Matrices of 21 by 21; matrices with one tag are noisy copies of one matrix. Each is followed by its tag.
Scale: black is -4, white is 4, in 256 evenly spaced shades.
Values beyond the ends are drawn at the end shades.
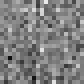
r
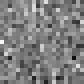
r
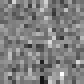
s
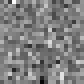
s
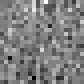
r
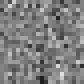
s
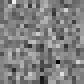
s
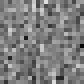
r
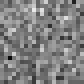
r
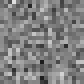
s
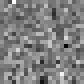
s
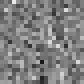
s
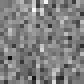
r
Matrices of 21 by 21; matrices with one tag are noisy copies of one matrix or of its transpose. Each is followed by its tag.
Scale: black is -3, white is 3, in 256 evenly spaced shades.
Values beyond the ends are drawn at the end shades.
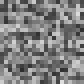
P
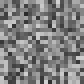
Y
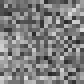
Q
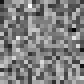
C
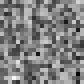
P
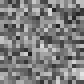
Y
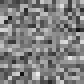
C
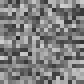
Y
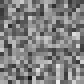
C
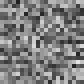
Y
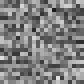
Y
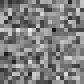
C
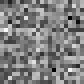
C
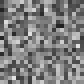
C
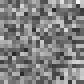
Y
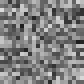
Y
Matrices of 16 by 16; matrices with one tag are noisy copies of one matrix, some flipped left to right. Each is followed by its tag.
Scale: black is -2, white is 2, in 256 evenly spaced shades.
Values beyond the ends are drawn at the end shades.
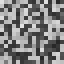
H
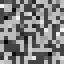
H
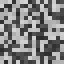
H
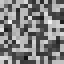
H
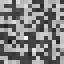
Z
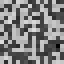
H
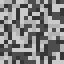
H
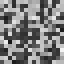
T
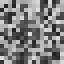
T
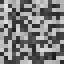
Z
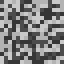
Z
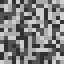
H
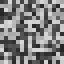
H
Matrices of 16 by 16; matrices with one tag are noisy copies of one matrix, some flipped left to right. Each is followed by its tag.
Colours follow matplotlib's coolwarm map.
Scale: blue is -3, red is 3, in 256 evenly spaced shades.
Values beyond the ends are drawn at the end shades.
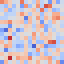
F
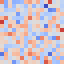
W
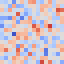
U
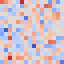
F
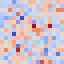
U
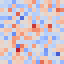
U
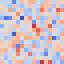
U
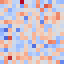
F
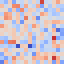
F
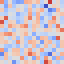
W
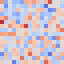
W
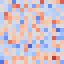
F
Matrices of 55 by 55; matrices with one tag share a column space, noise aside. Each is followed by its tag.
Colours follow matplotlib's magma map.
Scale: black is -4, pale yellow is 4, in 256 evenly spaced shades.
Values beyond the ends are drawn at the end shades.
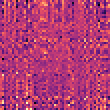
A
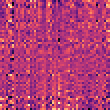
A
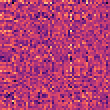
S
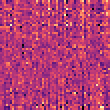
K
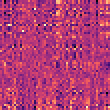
K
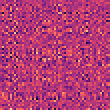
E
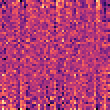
A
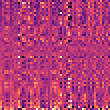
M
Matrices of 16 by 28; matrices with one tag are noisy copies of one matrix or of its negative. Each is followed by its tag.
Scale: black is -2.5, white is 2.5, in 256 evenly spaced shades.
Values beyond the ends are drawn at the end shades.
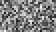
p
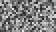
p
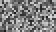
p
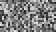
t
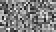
t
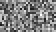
t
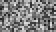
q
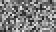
p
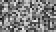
q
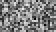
q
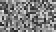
t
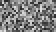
p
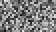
p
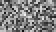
p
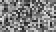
q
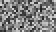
p
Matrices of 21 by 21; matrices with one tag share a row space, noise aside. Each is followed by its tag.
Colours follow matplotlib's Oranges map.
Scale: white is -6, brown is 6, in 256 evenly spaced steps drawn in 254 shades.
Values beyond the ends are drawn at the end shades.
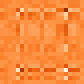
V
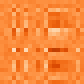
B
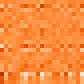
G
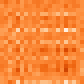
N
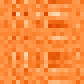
B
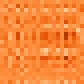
N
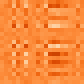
B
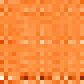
G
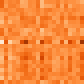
G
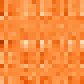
G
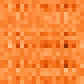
N
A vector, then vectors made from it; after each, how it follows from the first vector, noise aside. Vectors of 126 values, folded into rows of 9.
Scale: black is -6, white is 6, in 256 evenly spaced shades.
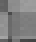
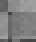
copied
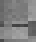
wrapped around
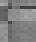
wrapped around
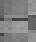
wrapped around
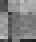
scaled up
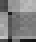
scaled up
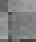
copied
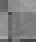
copied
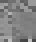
sign-scrambled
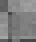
copied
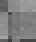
copied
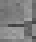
wrapped around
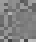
sign-scrambled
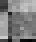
scaled up
